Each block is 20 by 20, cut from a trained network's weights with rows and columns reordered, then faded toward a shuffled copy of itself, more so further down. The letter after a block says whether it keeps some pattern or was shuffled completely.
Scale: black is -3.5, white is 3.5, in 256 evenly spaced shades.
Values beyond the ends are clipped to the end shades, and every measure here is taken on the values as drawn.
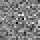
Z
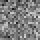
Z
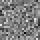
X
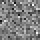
X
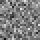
X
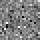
X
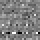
Z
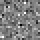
X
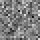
X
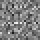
Z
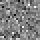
X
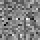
Z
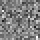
Z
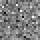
X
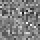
Z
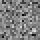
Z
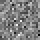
Z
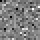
X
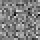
Z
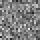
X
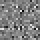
Z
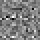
Z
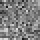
Z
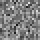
X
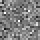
X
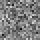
X
